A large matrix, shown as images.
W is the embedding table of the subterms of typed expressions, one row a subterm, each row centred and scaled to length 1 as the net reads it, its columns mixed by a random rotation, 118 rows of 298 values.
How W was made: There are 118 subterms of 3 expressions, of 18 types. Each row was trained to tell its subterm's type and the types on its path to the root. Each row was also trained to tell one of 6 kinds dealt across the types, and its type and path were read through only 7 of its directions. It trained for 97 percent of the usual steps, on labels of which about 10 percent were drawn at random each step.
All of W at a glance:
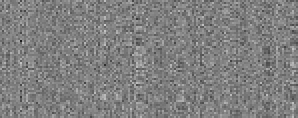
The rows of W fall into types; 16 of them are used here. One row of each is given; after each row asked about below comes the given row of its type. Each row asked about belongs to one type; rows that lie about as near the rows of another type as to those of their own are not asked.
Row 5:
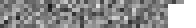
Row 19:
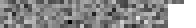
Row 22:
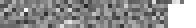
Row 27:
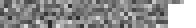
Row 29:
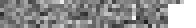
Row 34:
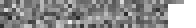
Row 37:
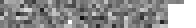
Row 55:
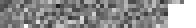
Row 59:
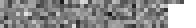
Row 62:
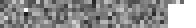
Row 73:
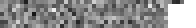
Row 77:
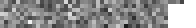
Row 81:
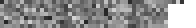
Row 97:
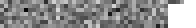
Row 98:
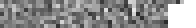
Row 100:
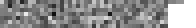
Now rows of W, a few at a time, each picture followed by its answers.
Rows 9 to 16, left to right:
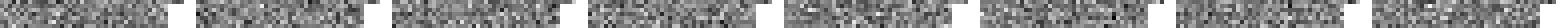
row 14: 62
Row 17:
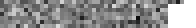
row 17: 5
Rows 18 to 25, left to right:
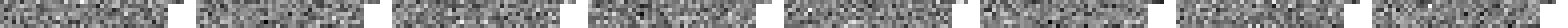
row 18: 59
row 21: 100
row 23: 77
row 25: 97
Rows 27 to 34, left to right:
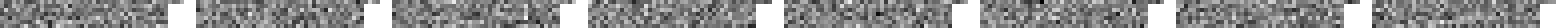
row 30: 97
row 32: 77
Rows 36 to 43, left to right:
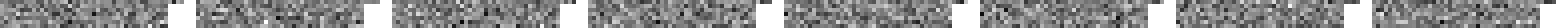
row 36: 100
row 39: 19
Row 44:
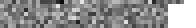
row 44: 77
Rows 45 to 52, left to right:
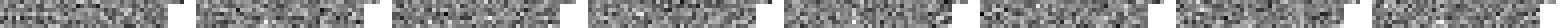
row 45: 59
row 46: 22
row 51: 37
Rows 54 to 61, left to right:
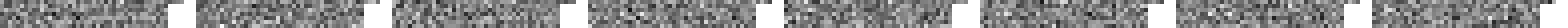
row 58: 37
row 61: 5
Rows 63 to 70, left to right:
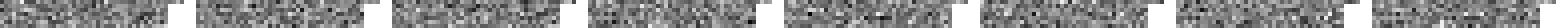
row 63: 37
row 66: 22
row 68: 59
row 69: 100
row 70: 22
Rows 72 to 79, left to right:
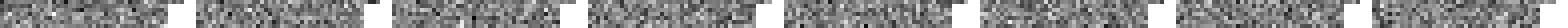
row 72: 81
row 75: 27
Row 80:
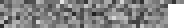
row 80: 5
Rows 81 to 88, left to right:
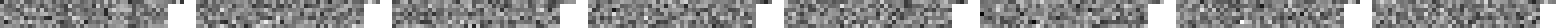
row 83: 34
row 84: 100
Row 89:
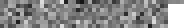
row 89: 29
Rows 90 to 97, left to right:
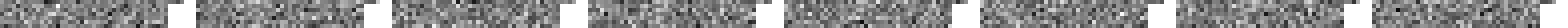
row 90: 97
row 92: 29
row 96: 98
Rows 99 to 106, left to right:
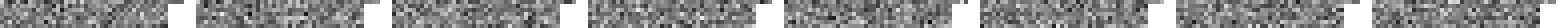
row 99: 97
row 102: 73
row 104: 34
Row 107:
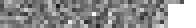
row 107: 55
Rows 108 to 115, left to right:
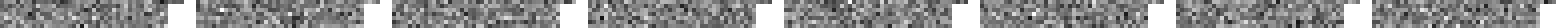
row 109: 55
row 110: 5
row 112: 77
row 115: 73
